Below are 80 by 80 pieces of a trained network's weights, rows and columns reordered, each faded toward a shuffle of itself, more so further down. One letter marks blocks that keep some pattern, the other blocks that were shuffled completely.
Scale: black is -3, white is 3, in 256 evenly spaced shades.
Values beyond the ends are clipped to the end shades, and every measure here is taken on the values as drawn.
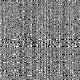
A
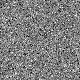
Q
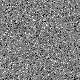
Q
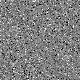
Q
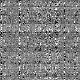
A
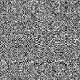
A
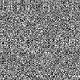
A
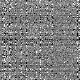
A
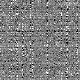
A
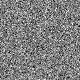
Q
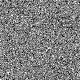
Q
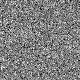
Q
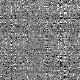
A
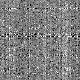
A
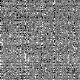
A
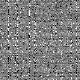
A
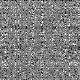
A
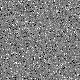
Q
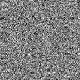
A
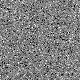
Q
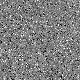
Q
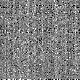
A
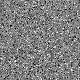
Q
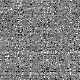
A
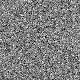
Q
